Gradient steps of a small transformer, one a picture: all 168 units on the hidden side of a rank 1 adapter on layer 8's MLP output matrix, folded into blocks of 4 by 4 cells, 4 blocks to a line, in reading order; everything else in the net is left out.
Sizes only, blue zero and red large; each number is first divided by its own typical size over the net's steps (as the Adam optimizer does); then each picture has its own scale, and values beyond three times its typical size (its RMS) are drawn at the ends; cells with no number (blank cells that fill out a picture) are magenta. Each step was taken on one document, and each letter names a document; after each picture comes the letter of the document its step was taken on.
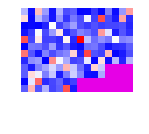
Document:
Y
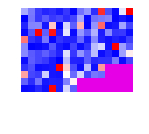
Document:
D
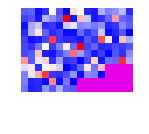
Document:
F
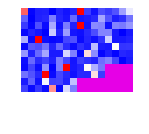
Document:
D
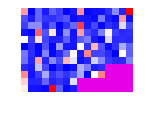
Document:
D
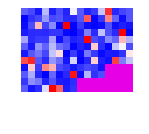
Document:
F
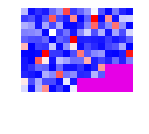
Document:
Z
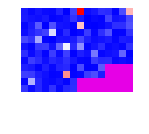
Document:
D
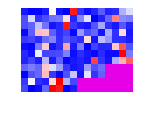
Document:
F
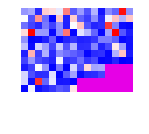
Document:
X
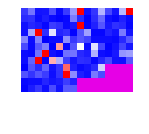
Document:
D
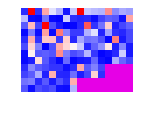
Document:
X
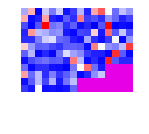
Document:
X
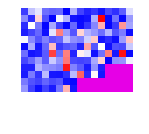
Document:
Y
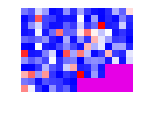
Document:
Y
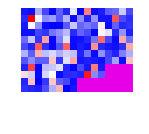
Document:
F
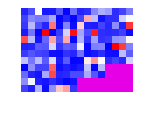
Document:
F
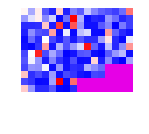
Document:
X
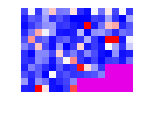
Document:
X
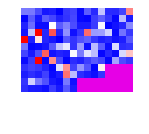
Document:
D
